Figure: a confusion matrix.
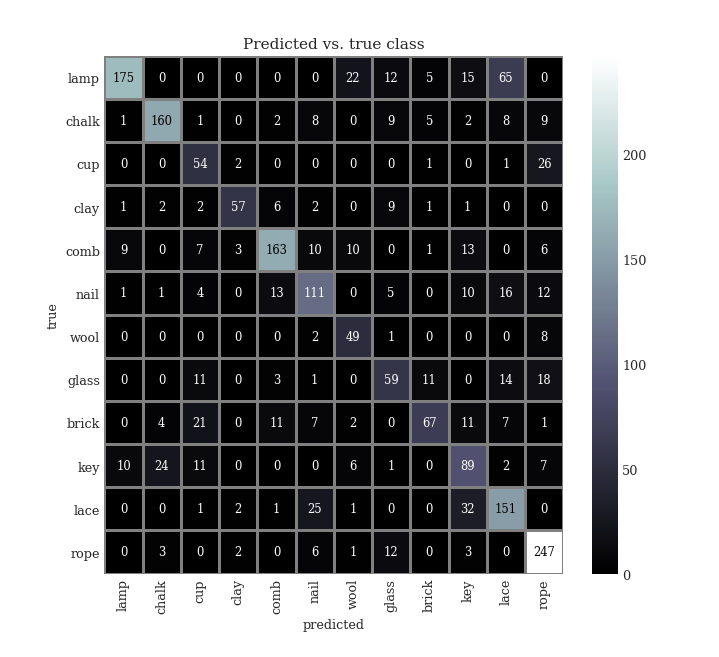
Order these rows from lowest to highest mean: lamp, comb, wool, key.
wool, key, comb, lamp
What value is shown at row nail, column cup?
4
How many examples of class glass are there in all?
117
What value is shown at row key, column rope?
7
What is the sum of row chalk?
205
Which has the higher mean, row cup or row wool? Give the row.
cup
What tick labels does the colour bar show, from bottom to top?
0, 50, 100, 150, 200
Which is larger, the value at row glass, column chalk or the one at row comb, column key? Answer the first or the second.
the second
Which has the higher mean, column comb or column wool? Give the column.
comb
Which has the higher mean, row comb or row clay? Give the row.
comb
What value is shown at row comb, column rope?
6
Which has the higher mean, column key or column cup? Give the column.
key
